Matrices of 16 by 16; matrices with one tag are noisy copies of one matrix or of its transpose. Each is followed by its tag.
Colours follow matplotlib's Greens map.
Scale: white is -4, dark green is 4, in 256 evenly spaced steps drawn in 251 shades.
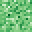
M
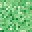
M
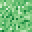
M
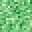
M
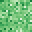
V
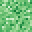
M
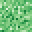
M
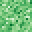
M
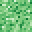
M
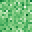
V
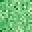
V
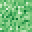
M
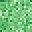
V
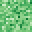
M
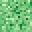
M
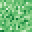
M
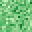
M
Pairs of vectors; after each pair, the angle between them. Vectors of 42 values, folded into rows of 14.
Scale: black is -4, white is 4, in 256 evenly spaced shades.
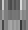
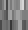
orthogonal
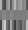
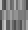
nearly parallel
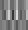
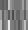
orthogonal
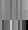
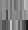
nearly parallel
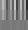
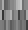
orthogonal
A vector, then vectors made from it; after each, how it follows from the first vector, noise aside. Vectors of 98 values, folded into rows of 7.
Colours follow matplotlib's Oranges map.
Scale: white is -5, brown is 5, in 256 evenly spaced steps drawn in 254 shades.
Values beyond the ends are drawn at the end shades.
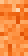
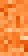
wrapped around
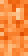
sign-scrambled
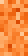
sign-scrambled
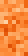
wrapped around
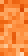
wrapped around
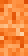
wrapped around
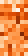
scaled up
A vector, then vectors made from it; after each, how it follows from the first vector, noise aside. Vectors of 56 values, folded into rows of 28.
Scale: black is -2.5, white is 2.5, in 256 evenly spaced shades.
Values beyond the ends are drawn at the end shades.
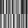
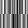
wrapped around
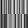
reversed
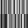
reversed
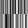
wrapped around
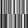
reversed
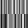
reversed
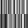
reversed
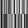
reversed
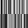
reversed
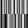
reversed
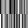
wrapped around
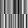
wrapped around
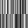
wrapped around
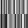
reversed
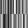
wrapped around
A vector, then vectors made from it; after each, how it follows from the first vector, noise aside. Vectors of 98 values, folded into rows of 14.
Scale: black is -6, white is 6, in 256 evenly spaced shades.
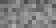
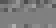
partly zeroed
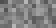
sign-scrambled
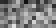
scaled up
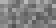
negated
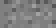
partly zeroed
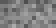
copied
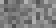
sign-scrambled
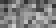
scaled up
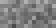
negated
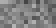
sign-scrambled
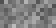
sign-scrambled
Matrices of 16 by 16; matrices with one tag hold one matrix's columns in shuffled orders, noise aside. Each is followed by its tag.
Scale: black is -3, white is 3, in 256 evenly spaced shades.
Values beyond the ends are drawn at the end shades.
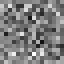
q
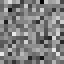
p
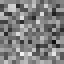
q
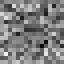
q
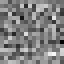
q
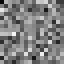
p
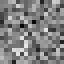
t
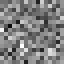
t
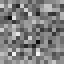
q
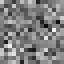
t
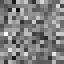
p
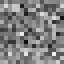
q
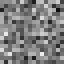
p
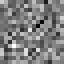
t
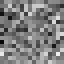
q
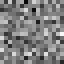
p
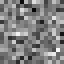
p
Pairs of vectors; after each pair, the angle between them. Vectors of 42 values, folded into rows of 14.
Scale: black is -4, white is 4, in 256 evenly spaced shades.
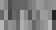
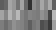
partly opposed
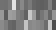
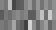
partly opposed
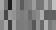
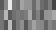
nearly opposite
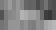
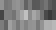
nearly parallel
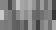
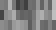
nearly opposite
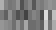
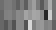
partly opposed
